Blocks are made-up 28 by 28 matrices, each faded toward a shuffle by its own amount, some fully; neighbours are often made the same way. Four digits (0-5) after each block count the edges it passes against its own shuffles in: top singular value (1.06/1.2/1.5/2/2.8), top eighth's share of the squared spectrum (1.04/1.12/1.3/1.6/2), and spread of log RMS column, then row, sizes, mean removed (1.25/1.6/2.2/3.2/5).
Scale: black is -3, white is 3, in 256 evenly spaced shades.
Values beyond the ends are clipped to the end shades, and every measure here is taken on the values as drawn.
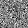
0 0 0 0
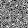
0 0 0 0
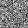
0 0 0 0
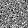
0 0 0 0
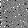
2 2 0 0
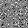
2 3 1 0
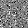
2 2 1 0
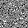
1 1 0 0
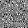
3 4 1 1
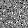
1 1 0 0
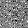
1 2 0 0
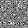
3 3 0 2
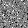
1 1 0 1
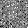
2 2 0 0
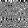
3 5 1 3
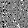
2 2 1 0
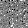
1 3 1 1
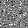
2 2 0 1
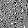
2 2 1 0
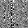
2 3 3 0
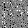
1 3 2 0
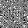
2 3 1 1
